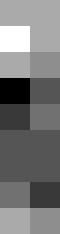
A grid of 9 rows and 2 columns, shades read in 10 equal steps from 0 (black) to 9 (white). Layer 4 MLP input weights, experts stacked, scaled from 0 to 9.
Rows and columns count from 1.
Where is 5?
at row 3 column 2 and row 9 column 2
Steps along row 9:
down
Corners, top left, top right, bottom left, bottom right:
6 6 6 5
